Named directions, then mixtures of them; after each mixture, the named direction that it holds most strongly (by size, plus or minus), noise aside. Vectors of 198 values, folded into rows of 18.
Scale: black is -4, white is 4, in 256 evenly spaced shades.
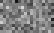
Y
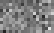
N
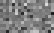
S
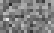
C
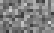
C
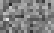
C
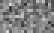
C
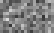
C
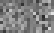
N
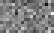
S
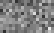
N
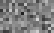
S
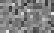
S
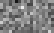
Y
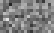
C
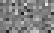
S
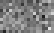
N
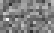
C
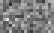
C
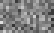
Y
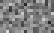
C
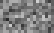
C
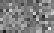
N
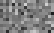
S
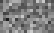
C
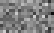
N
